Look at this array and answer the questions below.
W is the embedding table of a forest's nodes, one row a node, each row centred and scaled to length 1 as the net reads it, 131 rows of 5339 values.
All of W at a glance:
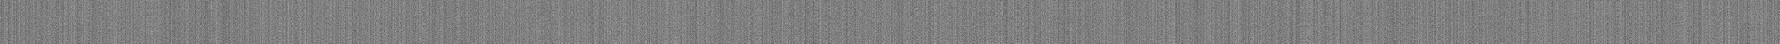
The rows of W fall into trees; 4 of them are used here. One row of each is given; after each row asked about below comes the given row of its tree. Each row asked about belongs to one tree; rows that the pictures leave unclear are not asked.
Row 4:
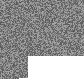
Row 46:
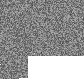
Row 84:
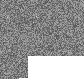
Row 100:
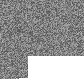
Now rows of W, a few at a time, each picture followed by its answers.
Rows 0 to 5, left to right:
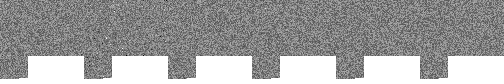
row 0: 100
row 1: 100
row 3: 46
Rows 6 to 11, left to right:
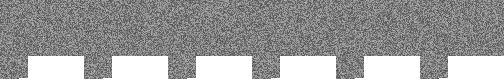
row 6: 46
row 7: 84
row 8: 46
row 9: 46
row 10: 84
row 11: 46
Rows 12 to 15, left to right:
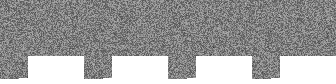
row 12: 84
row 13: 100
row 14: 46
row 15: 46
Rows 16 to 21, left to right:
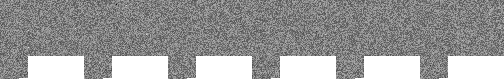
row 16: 4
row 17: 46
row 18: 84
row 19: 84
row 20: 46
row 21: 4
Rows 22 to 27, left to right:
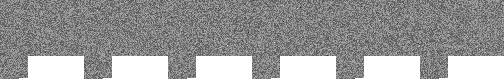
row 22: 4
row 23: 84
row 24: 4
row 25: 46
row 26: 46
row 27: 100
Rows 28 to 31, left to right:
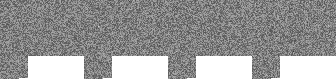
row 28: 46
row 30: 84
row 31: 100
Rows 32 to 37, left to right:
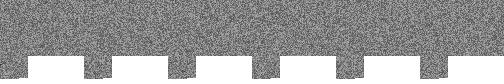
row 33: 46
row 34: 100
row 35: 84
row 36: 46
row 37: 46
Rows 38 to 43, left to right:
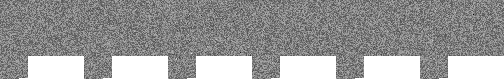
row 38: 46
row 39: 84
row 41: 46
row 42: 4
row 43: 46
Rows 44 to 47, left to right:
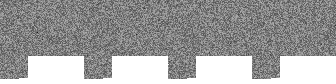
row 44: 46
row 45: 4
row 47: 46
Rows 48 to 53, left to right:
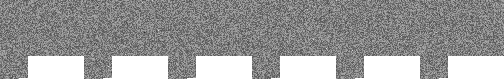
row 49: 100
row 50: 100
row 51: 4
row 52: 84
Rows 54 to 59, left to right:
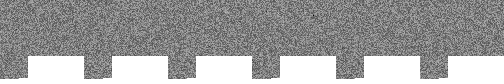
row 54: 84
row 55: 46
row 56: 84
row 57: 100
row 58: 84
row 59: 46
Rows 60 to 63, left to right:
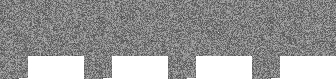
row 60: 46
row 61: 100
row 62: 84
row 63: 100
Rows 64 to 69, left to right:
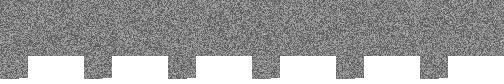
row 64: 46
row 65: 4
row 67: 46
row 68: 84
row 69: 84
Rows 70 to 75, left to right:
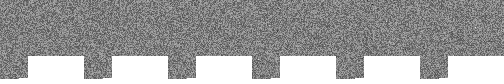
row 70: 84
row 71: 84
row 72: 84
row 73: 84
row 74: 4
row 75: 100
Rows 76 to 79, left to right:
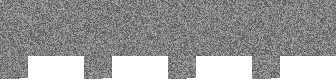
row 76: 100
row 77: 84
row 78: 46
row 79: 46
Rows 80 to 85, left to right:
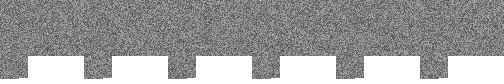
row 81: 4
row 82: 100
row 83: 4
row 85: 84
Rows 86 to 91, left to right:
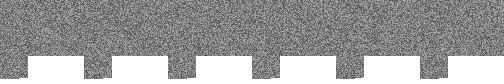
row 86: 4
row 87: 84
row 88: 4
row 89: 46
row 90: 100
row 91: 84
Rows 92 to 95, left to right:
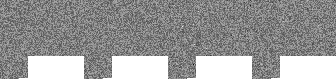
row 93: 84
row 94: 100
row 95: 100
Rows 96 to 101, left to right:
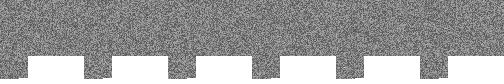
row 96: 84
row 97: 46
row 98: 46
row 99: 84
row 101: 84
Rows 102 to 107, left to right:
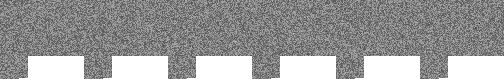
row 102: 46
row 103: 100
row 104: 84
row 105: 4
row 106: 84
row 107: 46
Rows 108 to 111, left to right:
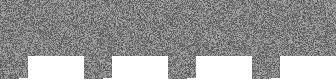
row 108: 84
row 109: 46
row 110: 4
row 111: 84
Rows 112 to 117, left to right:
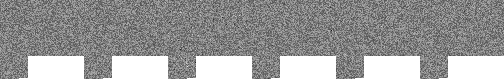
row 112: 84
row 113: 84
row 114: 46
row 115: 46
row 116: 100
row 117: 46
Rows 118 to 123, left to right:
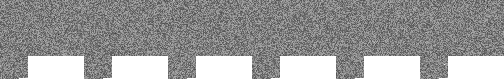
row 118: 4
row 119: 4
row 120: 84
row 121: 84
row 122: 84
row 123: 46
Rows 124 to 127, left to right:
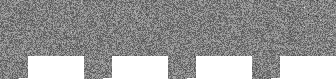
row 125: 46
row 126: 84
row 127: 100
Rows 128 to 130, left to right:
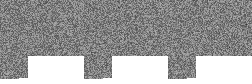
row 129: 84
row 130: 84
